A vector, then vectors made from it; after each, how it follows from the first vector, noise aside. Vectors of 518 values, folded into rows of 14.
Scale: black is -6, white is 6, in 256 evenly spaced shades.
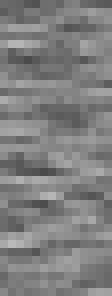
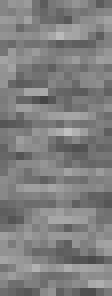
wrapped around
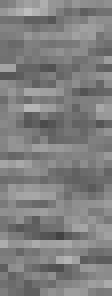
wrapped around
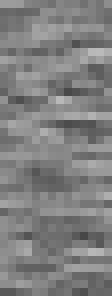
reversed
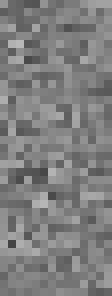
sign-scrambled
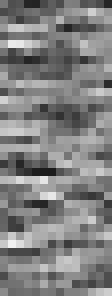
scaled up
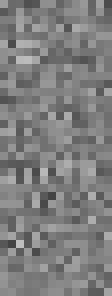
sign-scrambled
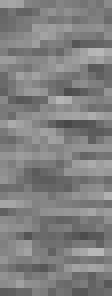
reversed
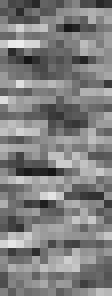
scaled up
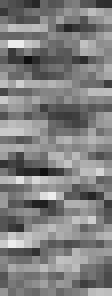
scaled up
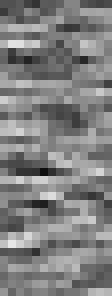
scaled up
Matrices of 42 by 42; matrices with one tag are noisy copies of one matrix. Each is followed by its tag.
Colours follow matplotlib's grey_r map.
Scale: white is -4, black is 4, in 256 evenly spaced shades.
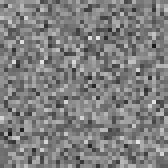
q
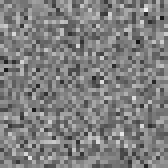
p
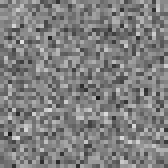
q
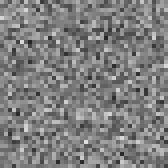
q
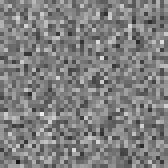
p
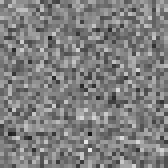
q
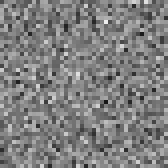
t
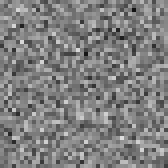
q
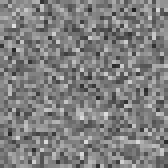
q
